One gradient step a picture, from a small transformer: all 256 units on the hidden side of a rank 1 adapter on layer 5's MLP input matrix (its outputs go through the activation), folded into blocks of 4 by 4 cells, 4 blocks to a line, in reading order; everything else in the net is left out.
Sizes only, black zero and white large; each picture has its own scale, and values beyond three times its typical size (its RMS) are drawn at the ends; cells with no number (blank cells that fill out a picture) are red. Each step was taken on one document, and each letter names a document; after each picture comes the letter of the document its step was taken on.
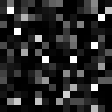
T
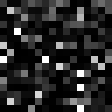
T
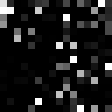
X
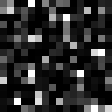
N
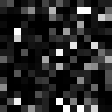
N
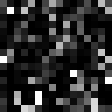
N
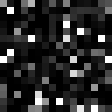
N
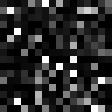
T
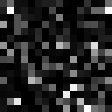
T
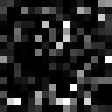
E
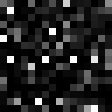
N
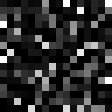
T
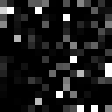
X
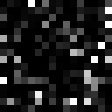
E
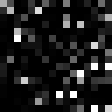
X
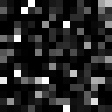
E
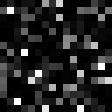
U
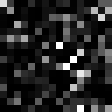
N
